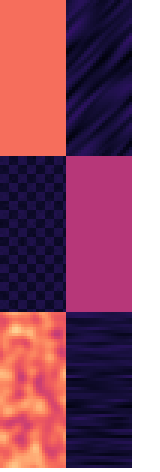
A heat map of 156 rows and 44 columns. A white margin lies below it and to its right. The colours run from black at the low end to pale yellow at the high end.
It is made of 3 by 2 panels. Panel 1,1: high, flat. Panel 1,2: very low, slanting up to the right, faint in contrast. Panel 2,1: very low, checkered, faint in contrast. Panel 2,2: middling, flat. Panel 3,1: high, blotchy. Panel 3,2: very low, streaked across, faint in contrast.
